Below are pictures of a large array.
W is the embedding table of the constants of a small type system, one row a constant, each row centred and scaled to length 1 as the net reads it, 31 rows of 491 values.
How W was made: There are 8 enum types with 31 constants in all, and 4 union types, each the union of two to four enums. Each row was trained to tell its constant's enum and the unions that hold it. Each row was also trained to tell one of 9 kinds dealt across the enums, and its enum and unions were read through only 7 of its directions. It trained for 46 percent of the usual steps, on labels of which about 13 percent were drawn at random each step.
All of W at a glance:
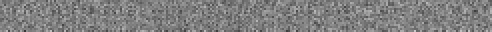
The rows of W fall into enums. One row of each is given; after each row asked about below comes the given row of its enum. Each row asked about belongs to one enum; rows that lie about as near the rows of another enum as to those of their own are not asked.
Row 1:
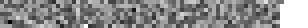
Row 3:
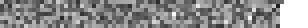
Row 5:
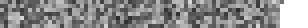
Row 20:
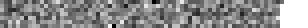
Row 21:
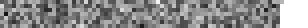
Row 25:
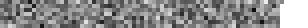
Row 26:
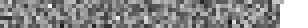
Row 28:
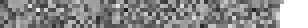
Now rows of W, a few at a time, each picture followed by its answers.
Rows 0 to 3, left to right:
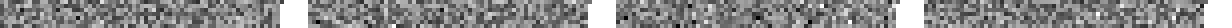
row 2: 25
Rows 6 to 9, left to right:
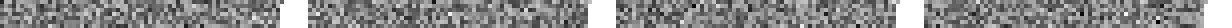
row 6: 21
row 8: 26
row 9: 5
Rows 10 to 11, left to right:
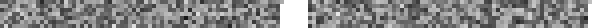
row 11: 21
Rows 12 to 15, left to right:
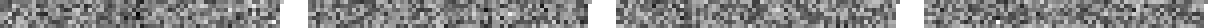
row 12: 28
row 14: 25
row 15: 1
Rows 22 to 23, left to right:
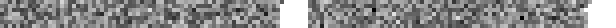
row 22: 5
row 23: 28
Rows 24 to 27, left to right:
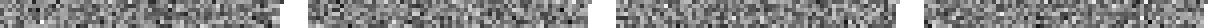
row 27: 5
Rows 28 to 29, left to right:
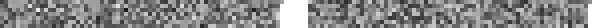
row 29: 3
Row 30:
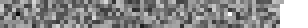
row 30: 28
